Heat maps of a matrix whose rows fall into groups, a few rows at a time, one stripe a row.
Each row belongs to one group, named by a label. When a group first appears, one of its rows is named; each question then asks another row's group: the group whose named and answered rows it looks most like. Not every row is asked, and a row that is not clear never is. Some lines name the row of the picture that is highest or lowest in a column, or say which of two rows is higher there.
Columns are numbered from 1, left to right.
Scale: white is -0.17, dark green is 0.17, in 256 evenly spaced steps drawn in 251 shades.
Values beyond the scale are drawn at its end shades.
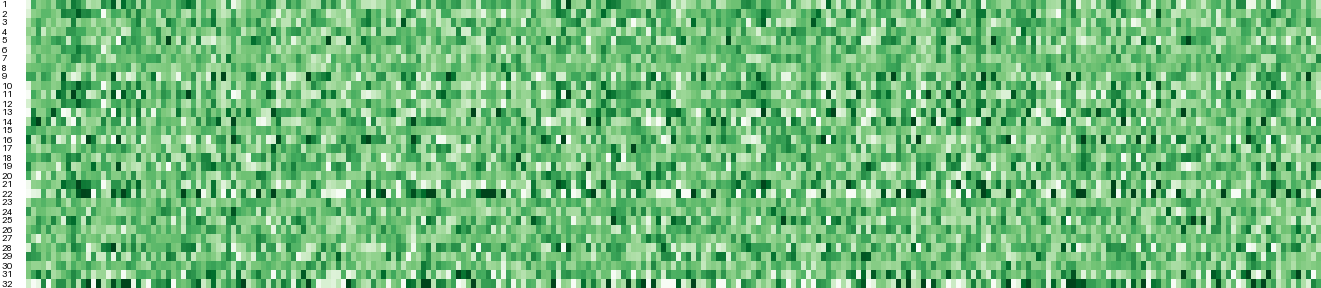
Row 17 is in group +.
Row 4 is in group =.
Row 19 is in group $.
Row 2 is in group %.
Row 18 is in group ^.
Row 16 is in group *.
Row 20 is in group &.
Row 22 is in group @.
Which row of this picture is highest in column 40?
9
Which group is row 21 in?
%
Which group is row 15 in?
^
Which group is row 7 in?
=
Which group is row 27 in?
&
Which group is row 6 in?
%
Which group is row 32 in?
@
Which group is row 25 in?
=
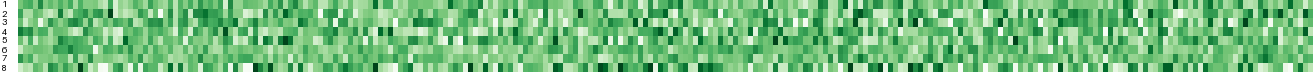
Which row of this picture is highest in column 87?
1
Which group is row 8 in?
*
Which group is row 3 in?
@
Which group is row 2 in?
$
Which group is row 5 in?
=
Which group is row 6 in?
%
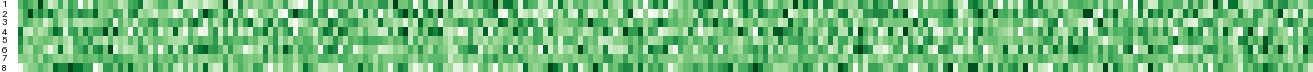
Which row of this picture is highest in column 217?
3
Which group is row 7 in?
+
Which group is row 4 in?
+
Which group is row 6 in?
$
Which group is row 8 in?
%
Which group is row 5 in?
*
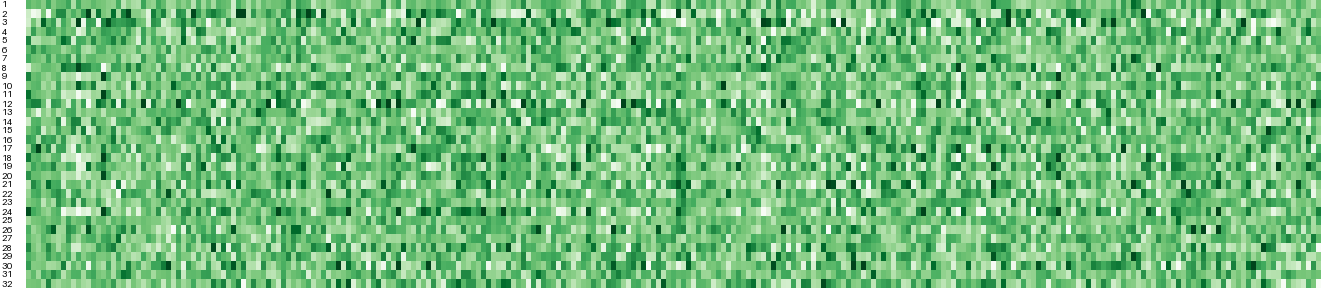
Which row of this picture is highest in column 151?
21
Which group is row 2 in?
@
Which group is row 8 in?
%
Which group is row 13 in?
&
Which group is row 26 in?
=
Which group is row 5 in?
+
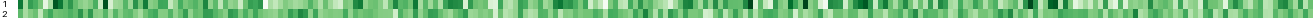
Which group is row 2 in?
@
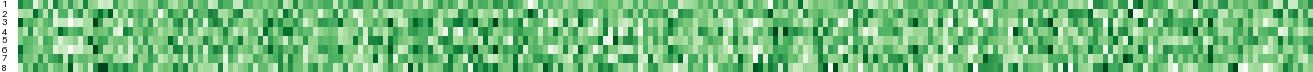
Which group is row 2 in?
$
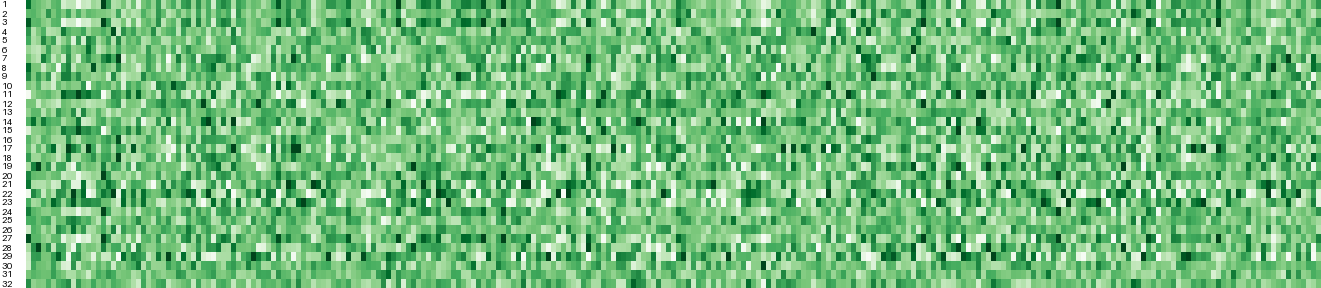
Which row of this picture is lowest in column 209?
17
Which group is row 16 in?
$
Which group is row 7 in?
$
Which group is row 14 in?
^
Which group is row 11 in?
%
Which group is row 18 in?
$
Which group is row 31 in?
^
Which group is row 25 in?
^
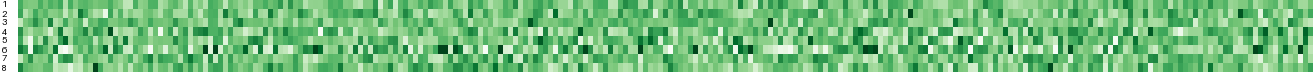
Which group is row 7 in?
=
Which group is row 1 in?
+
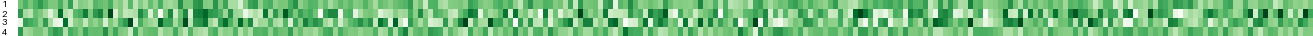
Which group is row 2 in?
$
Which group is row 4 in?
+
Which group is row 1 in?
^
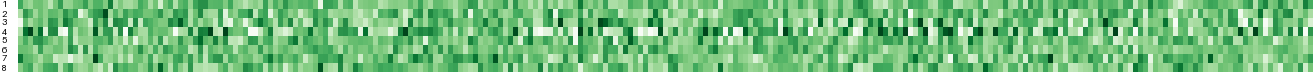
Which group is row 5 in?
^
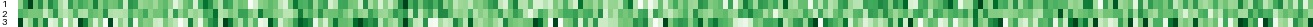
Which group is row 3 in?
*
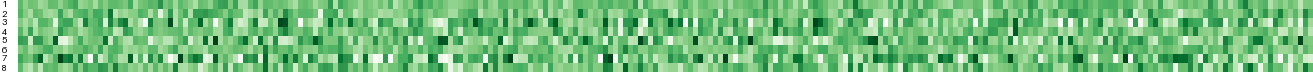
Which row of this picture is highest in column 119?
7
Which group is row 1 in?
@
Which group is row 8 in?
+
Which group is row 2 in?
$
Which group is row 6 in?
+
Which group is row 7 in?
^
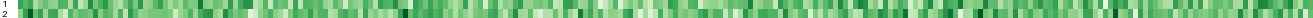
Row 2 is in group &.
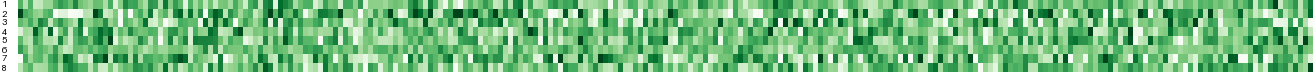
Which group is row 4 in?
$
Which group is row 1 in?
=
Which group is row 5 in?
$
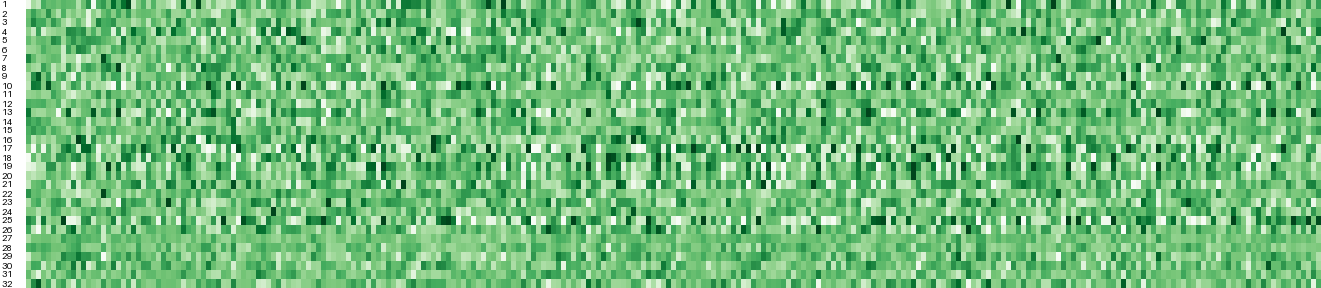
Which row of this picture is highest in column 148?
21
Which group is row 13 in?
$
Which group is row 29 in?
%
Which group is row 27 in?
%
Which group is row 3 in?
^
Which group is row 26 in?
&
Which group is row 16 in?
@
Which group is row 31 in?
&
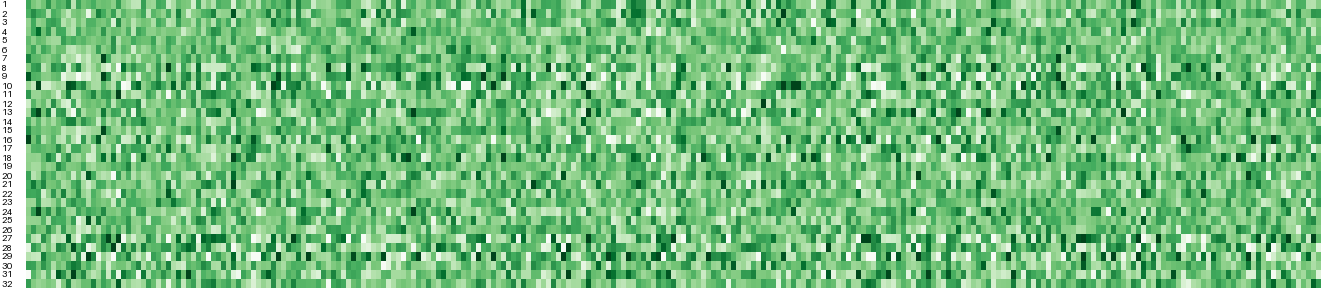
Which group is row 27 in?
$
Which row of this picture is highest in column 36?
27
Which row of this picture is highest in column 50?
10
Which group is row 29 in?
*
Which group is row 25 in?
@
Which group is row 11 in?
$
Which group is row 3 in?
+
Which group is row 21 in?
^
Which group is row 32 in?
$
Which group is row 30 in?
^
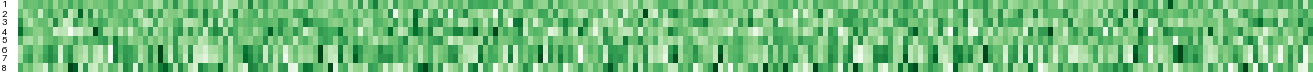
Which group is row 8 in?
@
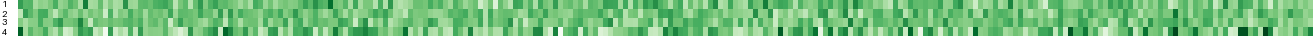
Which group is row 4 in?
*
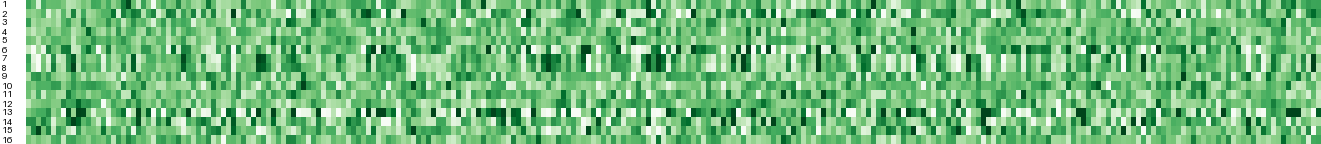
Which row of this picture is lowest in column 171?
6
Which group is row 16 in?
=
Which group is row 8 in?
&
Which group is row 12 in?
%
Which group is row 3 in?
=
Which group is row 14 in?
^
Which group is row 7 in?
&
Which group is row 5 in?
+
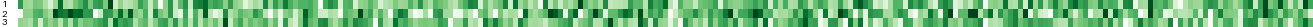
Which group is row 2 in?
%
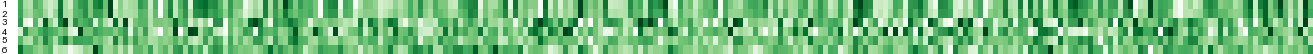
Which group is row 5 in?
&
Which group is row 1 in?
$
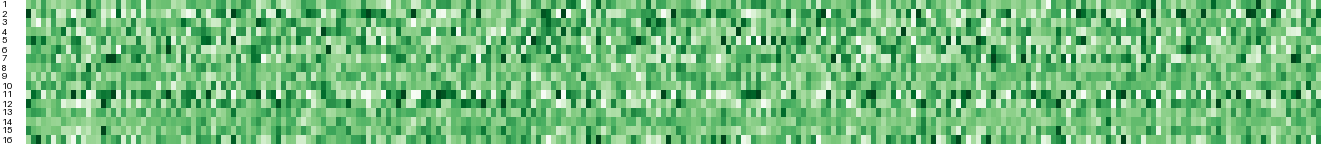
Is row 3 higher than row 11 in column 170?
No
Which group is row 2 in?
*
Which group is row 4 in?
@
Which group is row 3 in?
&
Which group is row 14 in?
&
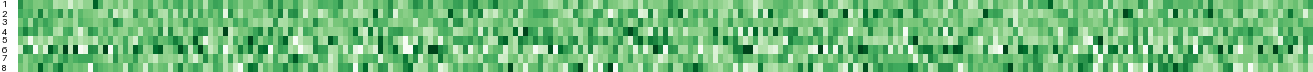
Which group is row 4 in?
^
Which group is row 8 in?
^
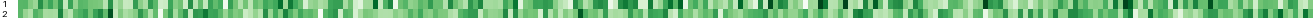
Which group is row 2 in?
$
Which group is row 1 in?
+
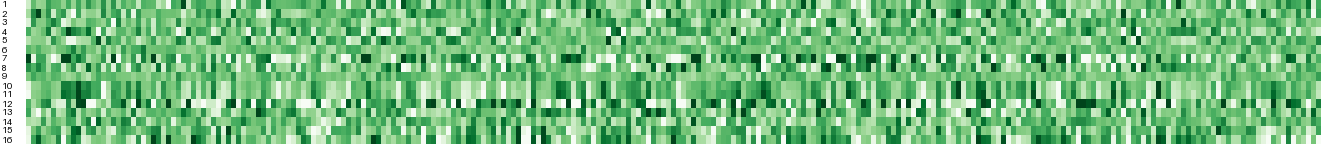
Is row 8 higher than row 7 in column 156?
No
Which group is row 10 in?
%
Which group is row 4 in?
^
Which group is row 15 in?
=
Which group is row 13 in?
&
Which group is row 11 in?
%
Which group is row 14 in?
@
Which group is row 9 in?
^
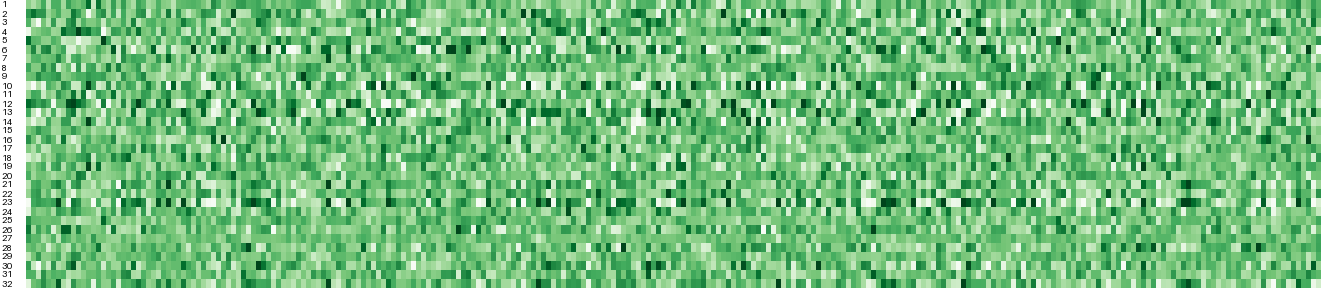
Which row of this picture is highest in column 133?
12
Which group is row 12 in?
^
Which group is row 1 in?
@
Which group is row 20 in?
@
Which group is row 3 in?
&
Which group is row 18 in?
@
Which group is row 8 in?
*
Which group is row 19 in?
@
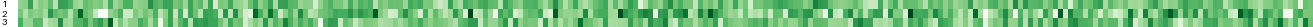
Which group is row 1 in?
=
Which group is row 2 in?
*
